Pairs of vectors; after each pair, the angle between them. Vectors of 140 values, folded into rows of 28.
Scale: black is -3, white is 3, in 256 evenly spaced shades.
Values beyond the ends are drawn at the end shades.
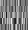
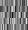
orthogonal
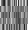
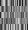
nearly opposite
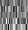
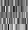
nearly parallel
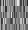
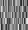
partly aligned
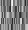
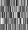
orthogonal
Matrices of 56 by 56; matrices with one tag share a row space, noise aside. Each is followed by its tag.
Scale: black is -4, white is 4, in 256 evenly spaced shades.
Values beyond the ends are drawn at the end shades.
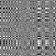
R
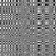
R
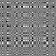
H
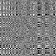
R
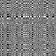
H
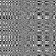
R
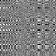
R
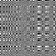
R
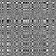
H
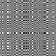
H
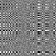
R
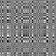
H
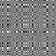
H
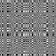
H
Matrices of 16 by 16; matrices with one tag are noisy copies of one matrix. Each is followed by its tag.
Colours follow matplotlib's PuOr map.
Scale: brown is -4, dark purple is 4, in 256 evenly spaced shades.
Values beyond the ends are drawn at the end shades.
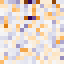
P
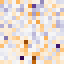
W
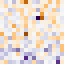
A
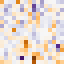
W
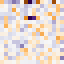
P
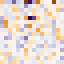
P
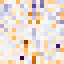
W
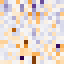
W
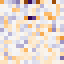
P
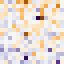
A
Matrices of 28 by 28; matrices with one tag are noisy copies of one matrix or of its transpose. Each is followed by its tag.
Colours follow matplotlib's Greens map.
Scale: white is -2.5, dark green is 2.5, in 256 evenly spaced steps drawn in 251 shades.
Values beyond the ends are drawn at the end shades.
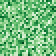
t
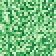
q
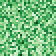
t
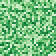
q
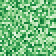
t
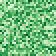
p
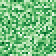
q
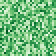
p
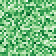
p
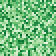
t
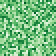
t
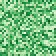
p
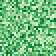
t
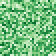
q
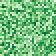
q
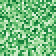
t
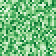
p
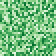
q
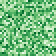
p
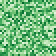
p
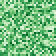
p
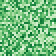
t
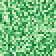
q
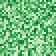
t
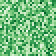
p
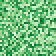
t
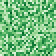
q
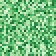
p
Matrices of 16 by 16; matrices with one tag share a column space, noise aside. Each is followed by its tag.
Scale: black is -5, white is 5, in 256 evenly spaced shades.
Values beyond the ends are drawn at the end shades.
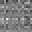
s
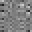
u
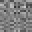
u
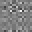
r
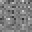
s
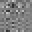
u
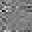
r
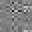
r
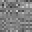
u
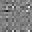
r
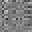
s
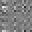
r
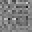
s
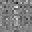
s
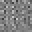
s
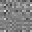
u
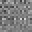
s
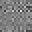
r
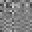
u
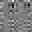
u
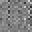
s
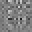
s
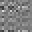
r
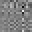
u
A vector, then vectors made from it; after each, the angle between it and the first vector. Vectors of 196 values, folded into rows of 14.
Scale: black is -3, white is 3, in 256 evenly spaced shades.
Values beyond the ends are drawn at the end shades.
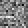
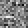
nearly parallel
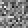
partly aligned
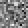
orthogonal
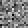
partly aligned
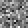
orthogonal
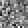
orthogonal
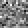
partly aligned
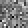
partly opposed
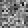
partly aligned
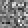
partly opposed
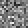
partly aligned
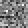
nearly opposite
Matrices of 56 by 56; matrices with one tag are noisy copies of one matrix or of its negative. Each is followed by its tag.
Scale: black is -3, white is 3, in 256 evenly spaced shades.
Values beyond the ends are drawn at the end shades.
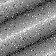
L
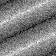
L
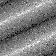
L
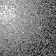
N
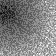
N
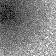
N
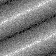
L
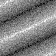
L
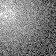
N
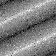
L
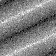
L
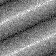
L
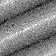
L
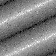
L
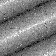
L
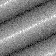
L
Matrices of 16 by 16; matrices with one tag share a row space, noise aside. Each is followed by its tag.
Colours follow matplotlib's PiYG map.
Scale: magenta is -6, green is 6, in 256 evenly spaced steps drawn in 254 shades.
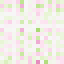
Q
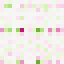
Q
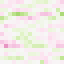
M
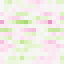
M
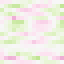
M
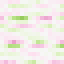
M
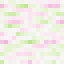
M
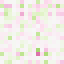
Q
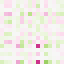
Q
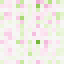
Q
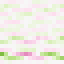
M
